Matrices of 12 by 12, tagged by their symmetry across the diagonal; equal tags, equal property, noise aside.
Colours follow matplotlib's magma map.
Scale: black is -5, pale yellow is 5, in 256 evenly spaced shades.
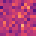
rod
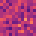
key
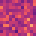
rod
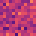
rod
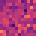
rod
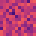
key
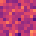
key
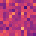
rod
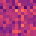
rod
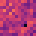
key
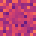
key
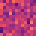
rod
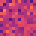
key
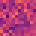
rod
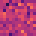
rod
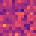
rod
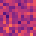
rod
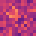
key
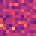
rod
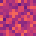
key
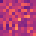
key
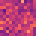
rod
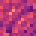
key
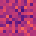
key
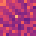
key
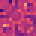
key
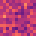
rod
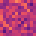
key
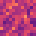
rod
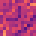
key
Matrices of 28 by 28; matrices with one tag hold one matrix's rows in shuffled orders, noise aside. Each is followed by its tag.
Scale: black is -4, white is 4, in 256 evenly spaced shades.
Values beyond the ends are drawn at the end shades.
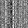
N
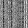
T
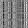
T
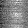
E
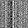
N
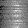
E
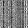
T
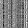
T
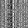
N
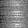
E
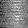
E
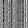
T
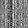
N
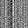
N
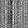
N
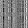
T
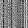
T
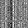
N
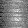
E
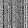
T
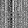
N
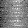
E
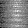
E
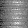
E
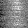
E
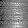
E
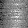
E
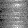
E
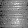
E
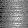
E
